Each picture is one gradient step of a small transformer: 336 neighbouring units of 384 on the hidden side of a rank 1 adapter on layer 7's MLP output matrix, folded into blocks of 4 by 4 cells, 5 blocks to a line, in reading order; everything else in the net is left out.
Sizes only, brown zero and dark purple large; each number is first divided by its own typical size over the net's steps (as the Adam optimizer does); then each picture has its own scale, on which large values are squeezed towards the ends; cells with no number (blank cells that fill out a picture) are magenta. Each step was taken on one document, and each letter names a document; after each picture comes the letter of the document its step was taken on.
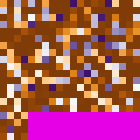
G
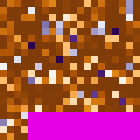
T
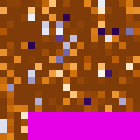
T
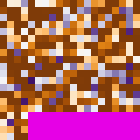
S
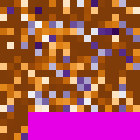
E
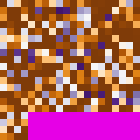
S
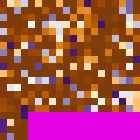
S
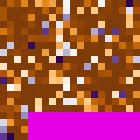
T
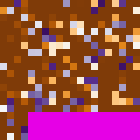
E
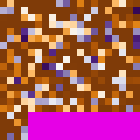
E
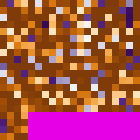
S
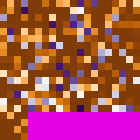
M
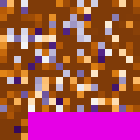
M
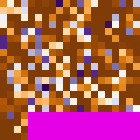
M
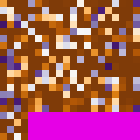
G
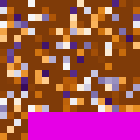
G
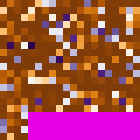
T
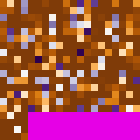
M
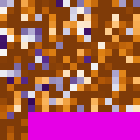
M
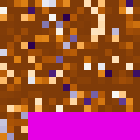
T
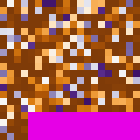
S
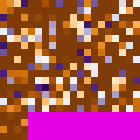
M
